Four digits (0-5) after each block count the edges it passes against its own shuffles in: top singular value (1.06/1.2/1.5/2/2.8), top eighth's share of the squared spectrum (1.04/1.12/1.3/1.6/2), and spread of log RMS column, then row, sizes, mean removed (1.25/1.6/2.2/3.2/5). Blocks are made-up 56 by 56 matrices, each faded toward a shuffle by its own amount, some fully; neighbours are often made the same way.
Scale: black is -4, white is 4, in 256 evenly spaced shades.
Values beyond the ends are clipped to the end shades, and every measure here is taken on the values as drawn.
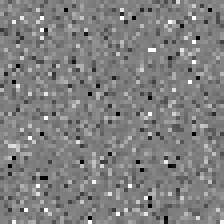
0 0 0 0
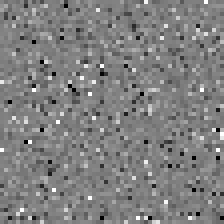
1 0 0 0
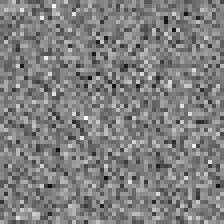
0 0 0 0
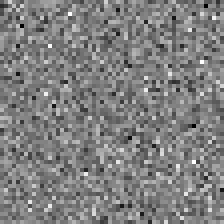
0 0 0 0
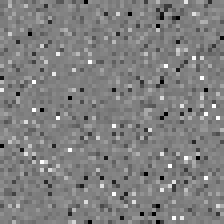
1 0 0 0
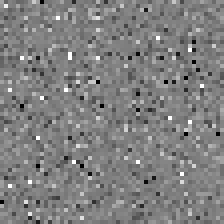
1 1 0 1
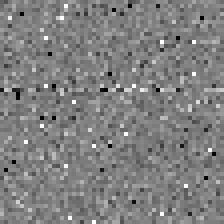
2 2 0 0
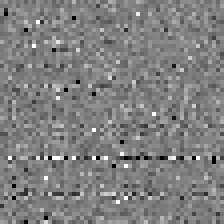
3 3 0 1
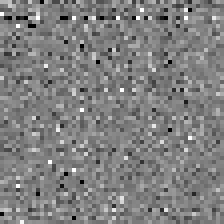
3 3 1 1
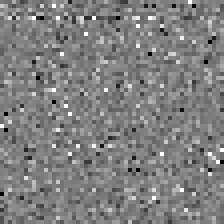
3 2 0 1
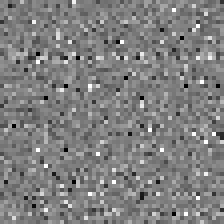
2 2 0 1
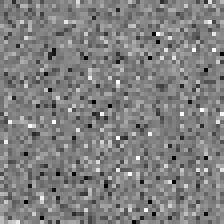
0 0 0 0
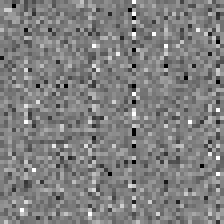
2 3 2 0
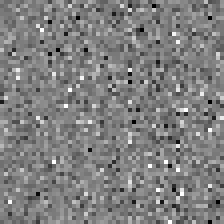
1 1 1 0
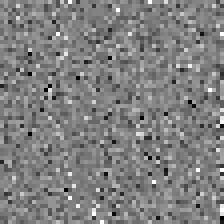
1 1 1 0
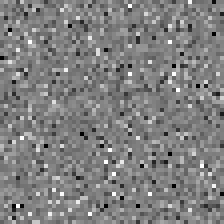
0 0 0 0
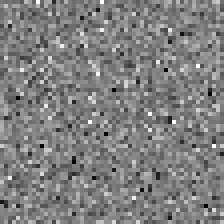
0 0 0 0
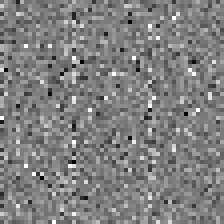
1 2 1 0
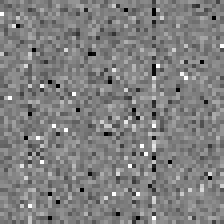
2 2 1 0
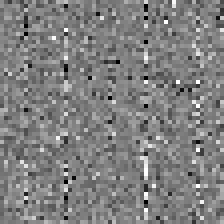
2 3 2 0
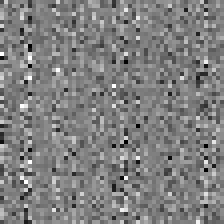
2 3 4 0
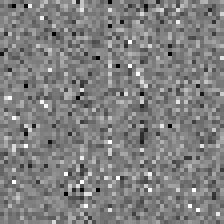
1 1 1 0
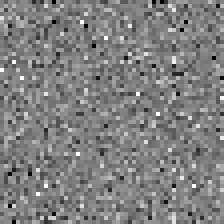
1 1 1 0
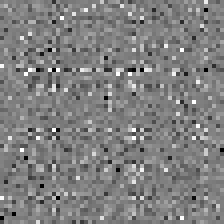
4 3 2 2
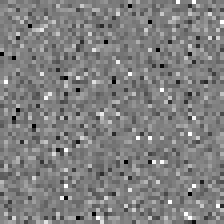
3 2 1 0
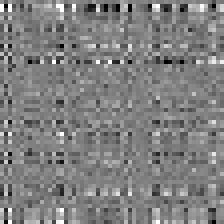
5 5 3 4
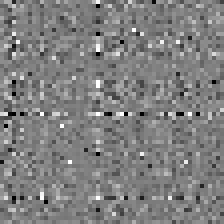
4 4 2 3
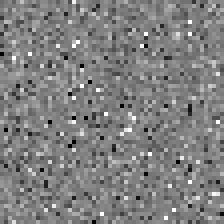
1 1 0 0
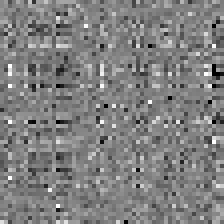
4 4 2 3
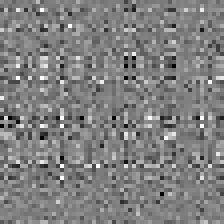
4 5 2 3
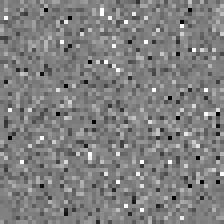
1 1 0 0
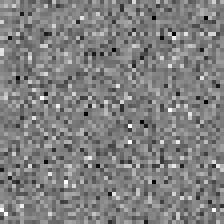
3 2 0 1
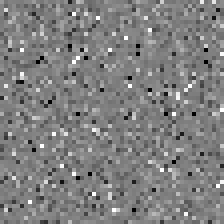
0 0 0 0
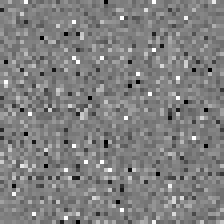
2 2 0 1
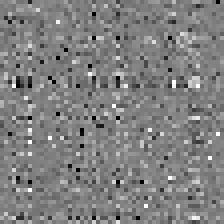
4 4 2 2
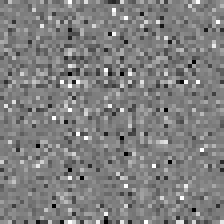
3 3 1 2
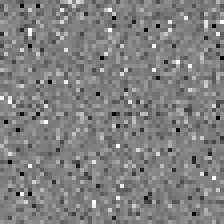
1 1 0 0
